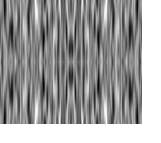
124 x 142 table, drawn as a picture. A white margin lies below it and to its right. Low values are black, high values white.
Slope: none. Mirror symmetry: left to right and top to bottom. Grain: streaks running down. Average level on the scale: 50%.
